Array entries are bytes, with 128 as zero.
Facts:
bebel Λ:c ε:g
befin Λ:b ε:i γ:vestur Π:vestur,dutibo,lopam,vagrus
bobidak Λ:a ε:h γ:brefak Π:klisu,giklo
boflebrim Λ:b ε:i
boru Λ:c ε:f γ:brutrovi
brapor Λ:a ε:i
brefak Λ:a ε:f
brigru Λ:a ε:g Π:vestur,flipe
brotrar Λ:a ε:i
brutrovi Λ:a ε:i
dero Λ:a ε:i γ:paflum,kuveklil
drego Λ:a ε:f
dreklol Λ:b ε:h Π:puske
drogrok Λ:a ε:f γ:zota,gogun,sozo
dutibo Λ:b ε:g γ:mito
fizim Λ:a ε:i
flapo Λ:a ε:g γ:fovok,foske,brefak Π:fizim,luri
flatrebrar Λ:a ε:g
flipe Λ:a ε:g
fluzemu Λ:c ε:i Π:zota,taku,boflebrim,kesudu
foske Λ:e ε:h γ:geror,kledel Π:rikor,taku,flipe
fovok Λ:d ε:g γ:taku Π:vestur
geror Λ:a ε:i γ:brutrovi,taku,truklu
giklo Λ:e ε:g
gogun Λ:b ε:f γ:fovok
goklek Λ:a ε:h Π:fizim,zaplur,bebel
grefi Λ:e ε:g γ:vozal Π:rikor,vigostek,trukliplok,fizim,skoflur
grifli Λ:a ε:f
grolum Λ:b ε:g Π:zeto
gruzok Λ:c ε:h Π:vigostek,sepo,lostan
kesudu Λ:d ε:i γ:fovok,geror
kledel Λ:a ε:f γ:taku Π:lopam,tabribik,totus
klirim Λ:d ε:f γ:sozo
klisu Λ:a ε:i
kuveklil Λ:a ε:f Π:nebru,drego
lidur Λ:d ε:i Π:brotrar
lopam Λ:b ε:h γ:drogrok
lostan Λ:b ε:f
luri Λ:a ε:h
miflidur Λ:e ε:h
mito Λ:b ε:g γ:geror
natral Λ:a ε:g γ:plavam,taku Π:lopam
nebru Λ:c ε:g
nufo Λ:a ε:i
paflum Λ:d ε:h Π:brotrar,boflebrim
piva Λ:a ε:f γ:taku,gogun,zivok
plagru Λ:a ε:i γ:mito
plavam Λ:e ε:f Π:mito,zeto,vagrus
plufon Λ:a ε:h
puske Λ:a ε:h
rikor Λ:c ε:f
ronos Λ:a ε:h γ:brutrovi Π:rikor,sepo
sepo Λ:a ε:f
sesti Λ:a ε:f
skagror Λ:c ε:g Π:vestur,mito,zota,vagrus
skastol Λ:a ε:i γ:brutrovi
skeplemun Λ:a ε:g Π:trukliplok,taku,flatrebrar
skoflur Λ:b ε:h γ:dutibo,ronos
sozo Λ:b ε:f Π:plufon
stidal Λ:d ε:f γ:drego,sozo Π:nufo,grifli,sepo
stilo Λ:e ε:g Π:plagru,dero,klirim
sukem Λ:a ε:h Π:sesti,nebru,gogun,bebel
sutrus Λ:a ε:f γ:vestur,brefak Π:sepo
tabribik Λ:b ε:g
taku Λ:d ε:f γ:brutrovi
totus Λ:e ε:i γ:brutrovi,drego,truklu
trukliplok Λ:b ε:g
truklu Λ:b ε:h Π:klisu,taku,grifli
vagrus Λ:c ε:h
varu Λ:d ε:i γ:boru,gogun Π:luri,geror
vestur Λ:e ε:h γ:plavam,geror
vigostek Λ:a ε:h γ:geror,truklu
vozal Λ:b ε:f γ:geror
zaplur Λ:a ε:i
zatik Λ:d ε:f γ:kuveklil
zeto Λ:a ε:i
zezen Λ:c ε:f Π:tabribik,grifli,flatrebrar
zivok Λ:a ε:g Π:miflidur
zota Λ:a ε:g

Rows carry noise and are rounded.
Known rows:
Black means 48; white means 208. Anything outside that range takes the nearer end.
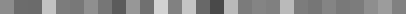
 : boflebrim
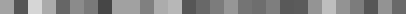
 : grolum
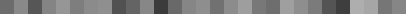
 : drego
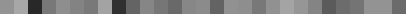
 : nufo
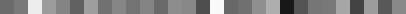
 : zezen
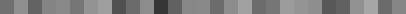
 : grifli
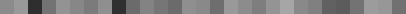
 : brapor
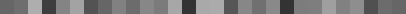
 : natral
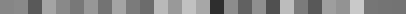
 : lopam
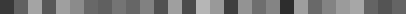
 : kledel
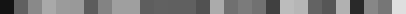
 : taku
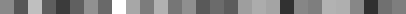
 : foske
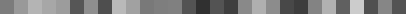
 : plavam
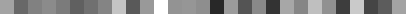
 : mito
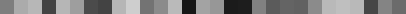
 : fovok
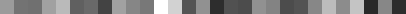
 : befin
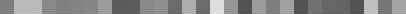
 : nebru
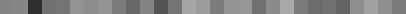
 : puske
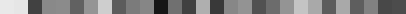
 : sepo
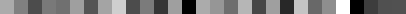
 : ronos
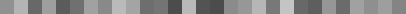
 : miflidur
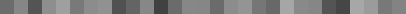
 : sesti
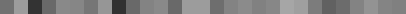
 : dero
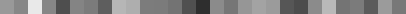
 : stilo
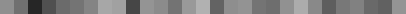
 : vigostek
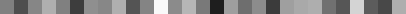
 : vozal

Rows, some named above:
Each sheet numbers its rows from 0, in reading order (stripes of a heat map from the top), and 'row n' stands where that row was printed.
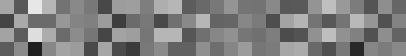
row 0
grolum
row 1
piva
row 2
grolum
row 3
skastol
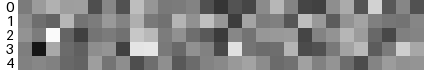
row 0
plavam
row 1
skoflur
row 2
grefi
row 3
paflum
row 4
flatrebrar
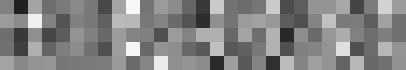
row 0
lidur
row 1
stilo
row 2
bobidak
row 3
varu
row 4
dutibo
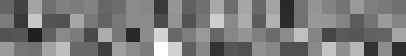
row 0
kuveklil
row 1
skeplemun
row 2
geror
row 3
befin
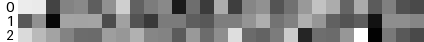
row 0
sepo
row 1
brutrovi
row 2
gruzok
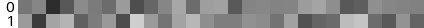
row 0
plagru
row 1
dreklol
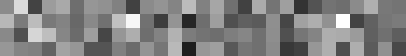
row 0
vagrus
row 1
stidal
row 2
sozo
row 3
brigru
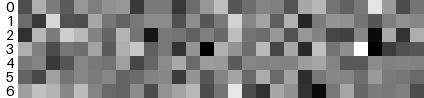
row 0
drogrok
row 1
skeplemun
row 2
boru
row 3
ronos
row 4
plagru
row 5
kuveklil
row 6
skagror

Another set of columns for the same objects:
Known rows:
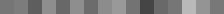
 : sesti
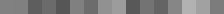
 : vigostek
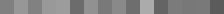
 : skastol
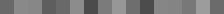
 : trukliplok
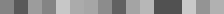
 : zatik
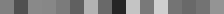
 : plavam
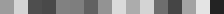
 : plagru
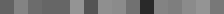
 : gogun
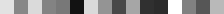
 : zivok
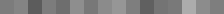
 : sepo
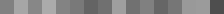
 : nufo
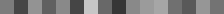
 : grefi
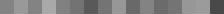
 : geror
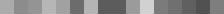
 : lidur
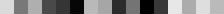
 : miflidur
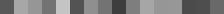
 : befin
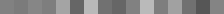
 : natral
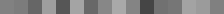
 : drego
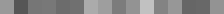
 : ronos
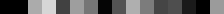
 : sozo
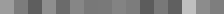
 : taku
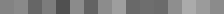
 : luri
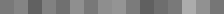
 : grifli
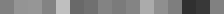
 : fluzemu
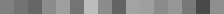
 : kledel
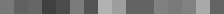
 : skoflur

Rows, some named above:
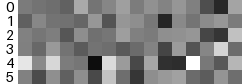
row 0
zezen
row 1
gogun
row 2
gruzok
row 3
giklo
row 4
zivok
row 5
grefi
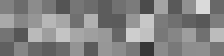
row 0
giklo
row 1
lidur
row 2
kuveklil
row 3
lostan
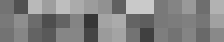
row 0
kuveklil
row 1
vagrus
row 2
rikor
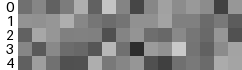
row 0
sutrus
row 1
brutrovi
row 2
boflebrim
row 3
foske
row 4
lopam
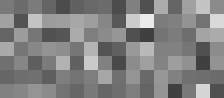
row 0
vestur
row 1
paflum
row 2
lopam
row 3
fovok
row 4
sutrus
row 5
vozal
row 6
totus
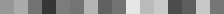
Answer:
stilo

